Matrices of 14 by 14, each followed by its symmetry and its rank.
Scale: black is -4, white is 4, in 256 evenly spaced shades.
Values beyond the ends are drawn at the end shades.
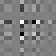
symmetric, rank one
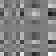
neither, rank one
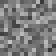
neither, full rank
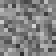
neither, full rank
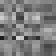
neither, rank two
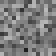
neither, full rank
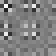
symmetric, rank two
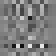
neither, rank two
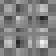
symmetric, rank one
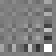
symmetric, rank one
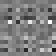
neither, rank two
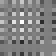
symmetric, rank one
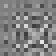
symmetric, rank two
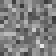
neither, full rank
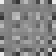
symmetric, rank two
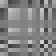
symmetric, rank one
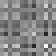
symmetric, rank two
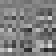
neither, rank two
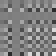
symmetric, rank one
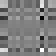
neither, rank one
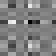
neither, rank one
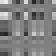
neither, rank one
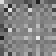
symmetric, rank two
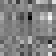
neither, rank two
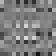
neither, rank two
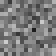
neither, full rank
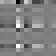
neither, rank one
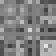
symmetric, rank two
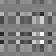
neither, rank one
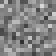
neither, full rank
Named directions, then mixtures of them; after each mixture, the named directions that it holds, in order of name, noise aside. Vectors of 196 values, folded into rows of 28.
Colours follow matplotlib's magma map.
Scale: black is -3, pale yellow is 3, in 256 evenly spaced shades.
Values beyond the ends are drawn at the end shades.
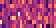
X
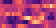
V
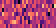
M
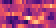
V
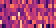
X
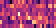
V, X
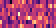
V, X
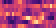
V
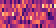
M, V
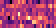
V, X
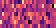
M, X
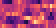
V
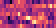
V, X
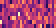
X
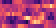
V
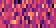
M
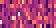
X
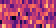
V, X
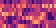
M, V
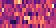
M, V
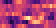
V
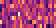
X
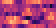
V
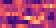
V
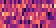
M, V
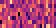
X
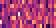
X
